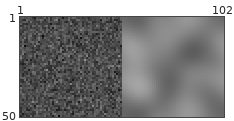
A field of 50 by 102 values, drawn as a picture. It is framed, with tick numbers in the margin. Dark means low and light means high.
It is made of 1 by 2 panels. Panel 1,1: low, fine-grained. Panel 1,2: middling, smooth.
